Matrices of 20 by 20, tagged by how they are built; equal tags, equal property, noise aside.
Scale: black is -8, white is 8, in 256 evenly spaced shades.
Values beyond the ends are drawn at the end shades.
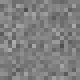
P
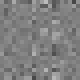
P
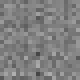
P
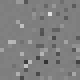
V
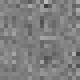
P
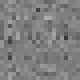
P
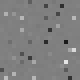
V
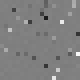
V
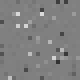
V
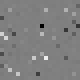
V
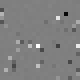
V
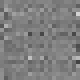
P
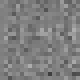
P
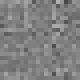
P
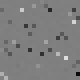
V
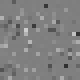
V
